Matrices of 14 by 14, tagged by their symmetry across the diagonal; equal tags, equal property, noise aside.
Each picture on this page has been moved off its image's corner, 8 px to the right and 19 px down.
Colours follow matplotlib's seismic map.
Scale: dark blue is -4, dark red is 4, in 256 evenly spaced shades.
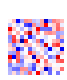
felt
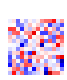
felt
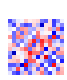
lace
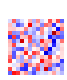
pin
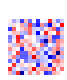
pin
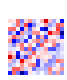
lace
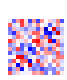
felt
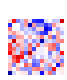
felt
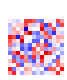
lace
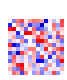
pin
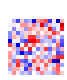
pin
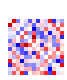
lace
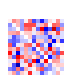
felt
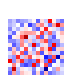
lace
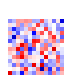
pin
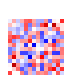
lace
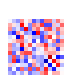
felt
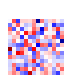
felt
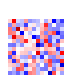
pin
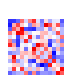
lace
